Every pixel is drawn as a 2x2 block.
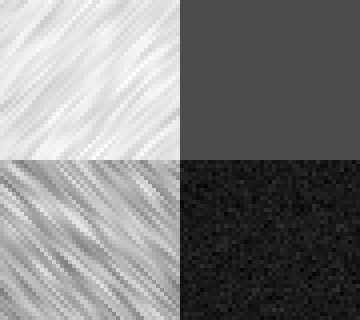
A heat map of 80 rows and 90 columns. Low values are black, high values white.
The table splits into 2 rows of 2 panels. Panel 1,1: very high, slanting up to the right, faint in contrast. Panel 1,2: low, flat. Panel 2,1: high, slanting down to the right. Panel 2,2: very low, fine-grained, faint in contrast.
